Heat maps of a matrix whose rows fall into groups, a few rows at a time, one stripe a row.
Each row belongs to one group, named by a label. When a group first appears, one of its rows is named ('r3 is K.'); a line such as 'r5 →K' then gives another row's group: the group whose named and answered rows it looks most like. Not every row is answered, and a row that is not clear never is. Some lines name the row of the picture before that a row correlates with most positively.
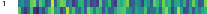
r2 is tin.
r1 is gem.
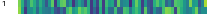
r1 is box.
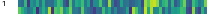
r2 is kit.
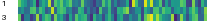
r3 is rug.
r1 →kit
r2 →gem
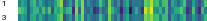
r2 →kit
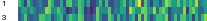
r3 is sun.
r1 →tin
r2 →sun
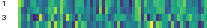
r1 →box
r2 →box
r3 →tin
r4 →rug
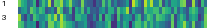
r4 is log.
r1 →kit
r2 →gem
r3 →rug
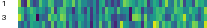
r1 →tin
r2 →box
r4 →gem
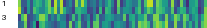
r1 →rug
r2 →rug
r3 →sun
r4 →sun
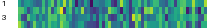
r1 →log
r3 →box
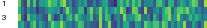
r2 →tin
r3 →tin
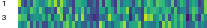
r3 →kit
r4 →tin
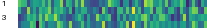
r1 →kit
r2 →rug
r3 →sun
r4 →gem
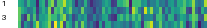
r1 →log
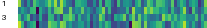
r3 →tin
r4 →box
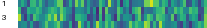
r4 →sun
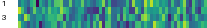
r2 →kit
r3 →sun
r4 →box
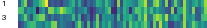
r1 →sun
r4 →sun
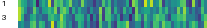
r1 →kit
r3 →box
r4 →gem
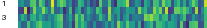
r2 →sun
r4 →rug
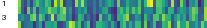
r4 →tin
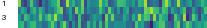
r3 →sun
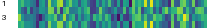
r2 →tin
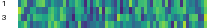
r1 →sun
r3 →rug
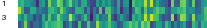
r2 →box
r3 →log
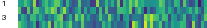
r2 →rug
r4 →kit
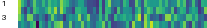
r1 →kit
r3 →tin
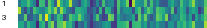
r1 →log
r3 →sun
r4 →log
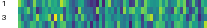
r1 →kit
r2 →sun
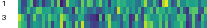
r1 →tin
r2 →rug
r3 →kit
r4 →kit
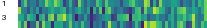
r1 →sun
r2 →box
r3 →log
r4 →kit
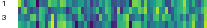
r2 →sun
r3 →gem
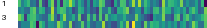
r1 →tin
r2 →gem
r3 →box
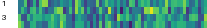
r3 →rug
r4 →box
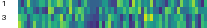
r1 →log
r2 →tin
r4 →kit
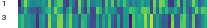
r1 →sun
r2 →sun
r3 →log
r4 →log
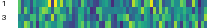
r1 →kit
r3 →gem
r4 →sun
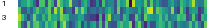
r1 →log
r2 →rug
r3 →kit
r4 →rug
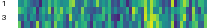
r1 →log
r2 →kit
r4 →rug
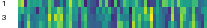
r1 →tin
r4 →log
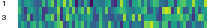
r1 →log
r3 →tin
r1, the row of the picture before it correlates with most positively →4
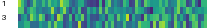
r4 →sun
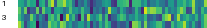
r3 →tin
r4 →box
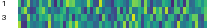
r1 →tin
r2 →sun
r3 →rug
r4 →tin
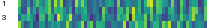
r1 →rug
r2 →rug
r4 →tin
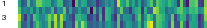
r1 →rug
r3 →rug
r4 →rug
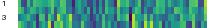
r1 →rug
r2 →box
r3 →log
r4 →kit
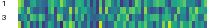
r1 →box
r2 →tin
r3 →gem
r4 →tin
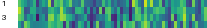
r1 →kit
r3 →log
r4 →sun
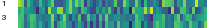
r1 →tin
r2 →log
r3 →box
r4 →box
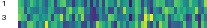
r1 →box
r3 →kit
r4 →sun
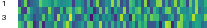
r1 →sun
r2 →tin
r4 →tin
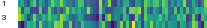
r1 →gem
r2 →tin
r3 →kit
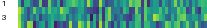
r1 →tin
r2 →kit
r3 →box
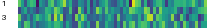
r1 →box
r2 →sun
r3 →rug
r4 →sun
